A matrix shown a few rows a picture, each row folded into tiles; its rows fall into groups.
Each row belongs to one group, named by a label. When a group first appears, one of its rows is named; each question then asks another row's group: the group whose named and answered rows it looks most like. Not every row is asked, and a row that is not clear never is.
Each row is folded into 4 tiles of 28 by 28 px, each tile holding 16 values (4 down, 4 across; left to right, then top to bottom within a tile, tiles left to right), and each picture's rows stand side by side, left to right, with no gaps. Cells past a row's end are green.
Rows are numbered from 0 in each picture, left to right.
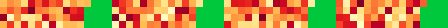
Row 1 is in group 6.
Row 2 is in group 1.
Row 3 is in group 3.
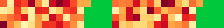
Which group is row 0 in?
1
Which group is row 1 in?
1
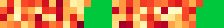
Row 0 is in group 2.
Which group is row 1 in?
3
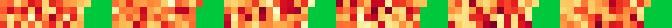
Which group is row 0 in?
1
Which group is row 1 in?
6
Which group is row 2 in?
1
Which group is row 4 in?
2
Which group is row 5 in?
2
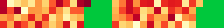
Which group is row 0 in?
3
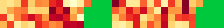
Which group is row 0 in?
2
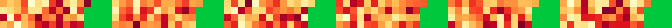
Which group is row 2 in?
2
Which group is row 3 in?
3
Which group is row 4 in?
2
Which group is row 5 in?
2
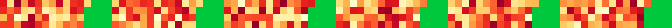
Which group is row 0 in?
3
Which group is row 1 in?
1
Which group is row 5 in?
6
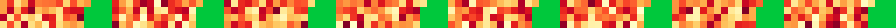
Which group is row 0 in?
6
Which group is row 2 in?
3
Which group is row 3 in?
6
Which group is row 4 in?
6
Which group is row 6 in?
3
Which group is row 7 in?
6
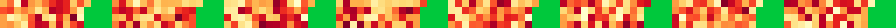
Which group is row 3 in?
6
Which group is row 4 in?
2
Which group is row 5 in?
3
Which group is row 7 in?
1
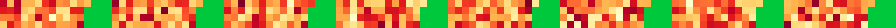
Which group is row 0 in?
3
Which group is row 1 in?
3
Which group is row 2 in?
3
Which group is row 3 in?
2
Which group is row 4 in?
3
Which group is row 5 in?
6
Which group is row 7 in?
1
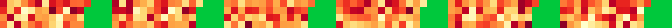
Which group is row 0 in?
3
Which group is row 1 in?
3
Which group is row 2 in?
6
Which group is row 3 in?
1
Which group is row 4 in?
3
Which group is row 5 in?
1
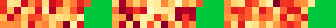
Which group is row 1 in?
6
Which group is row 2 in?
1
